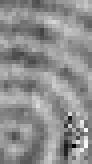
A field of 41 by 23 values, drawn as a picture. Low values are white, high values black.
An odd patch, rougher than its surroundings, sits in the bottom right. The halves do not mirror each other. Values change most from cell to cell in the bottom right. No overall slope runs across the table. Concentric rings centre on the bottom left.
